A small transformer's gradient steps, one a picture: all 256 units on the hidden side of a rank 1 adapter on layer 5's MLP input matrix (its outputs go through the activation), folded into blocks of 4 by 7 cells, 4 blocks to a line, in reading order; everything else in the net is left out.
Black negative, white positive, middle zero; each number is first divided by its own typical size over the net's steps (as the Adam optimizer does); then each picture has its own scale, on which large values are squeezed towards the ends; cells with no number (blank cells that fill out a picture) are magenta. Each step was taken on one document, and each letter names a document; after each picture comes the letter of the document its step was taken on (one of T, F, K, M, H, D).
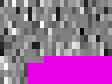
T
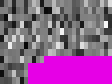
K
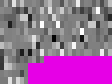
T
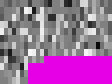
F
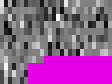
K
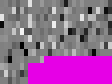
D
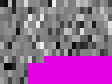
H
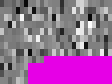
T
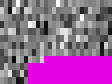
D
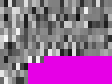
K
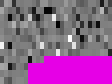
T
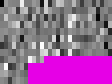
H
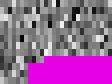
K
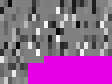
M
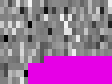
D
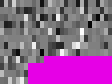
T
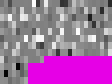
M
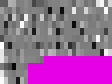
M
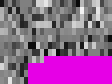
K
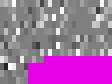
H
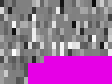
M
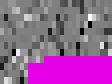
T
